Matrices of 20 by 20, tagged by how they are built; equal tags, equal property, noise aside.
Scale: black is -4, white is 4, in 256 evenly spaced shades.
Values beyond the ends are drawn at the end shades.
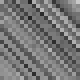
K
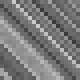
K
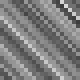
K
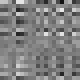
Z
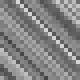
K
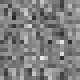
Z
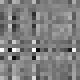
Z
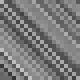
K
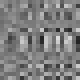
Z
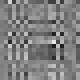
Z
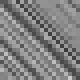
K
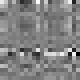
Z
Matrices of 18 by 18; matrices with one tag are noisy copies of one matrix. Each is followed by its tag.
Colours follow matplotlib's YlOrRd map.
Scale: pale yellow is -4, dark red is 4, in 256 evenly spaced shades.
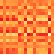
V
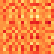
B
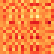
B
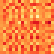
B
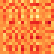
B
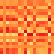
V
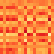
V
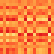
V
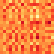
B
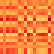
V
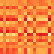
V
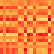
V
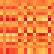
V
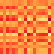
V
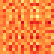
B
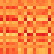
V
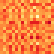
B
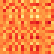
B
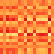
V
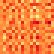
B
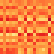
V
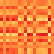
V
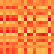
V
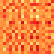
B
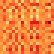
B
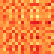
B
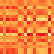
V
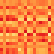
V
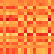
V
